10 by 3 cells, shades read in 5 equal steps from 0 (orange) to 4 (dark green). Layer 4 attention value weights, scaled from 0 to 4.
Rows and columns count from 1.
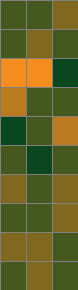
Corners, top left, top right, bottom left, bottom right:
3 2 3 3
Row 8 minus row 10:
0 1 -1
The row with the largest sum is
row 6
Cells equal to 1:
2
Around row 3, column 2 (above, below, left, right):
2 3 0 4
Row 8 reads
3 3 2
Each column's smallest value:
0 0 1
